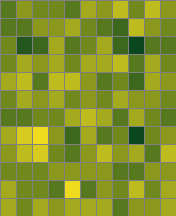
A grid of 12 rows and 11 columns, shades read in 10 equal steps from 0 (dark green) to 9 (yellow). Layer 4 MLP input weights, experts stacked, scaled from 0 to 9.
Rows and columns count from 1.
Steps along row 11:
down same down up down up down up down up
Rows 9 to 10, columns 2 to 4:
7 8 4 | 4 4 5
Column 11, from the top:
5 4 3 4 5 4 3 5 7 5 6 6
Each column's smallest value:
3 1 2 3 2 3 3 2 0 3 3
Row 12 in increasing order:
3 4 5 5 5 6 6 6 6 6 6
